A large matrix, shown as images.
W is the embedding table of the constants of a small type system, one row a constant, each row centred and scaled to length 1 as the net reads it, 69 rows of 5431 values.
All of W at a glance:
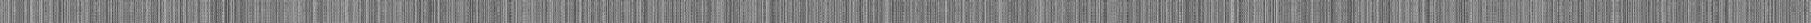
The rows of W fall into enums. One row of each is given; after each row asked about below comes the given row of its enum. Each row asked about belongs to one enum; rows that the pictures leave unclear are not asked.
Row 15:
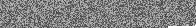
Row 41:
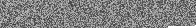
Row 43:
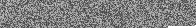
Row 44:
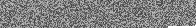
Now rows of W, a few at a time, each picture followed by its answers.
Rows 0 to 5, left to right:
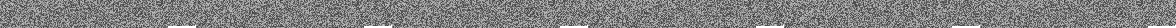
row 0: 44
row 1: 15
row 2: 44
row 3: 15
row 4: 41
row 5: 44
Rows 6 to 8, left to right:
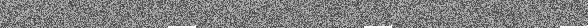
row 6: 41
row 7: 15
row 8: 43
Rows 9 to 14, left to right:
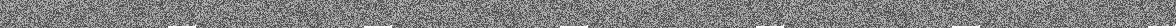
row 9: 15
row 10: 43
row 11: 43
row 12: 15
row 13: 43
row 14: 15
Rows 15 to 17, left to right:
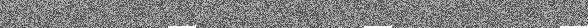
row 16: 43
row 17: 44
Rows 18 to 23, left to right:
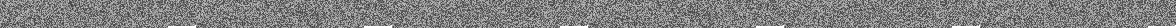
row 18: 41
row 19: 43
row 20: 44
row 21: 43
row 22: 44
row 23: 41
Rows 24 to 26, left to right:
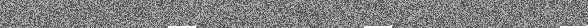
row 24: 44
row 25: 43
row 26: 41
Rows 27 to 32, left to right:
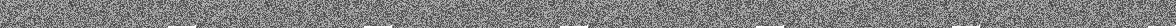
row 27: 41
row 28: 41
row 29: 44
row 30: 41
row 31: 15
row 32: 41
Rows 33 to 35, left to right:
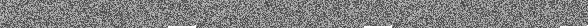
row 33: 43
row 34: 41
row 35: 41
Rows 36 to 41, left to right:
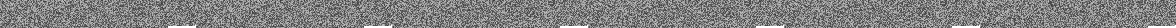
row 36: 15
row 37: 15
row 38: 44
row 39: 44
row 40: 44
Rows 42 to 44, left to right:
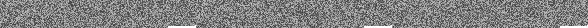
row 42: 41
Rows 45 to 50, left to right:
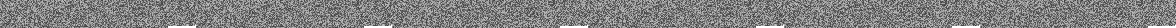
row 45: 15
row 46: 15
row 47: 44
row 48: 15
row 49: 44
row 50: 44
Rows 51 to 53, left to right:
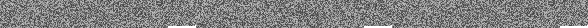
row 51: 44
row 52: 43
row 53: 44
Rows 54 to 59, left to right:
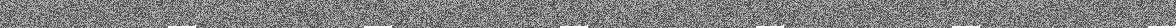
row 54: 44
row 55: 43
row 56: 15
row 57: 15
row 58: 44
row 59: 44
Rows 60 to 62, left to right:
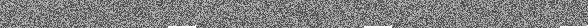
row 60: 44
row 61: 43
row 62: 41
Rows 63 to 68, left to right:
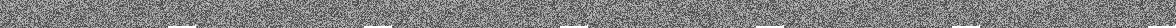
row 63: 15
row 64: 44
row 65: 15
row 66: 43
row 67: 15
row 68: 15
